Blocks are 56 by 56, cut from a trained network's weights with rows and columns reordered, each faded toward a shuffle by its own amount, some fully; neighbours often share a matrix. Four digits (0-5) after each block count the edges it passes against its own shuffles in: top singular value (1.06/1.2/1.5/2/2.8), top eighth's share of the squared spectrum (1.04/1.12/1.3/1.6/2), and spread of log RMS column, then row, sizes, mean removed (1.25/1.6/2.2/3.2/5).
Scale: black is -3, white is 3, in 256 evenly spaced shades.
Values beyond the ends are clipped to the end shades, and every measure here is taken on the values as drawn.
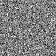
2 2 0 0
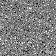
1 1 0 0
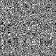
3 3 2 2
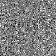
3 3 2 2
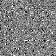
2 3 1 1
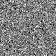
0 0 0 0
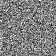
2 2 0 0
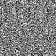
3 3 0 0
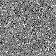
1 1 0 0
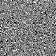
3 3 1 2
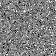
0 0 0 0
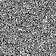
0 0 0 0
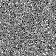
0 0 0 0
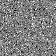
0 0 0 0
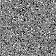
1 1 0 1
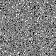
1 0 0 0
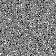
2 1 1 0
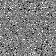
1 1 0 0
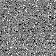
1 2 1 0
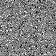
1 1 0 0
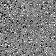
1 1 1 0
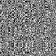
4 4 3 2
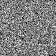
0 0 0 0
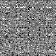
2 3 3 1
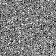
0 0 0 0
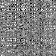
3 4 2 3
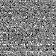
2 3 2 1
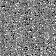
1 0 0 0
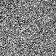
1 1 0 0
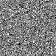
2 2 0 0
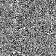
2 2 1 0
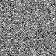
2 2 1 0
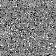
0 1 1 0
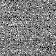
1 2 2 0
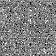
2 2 2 0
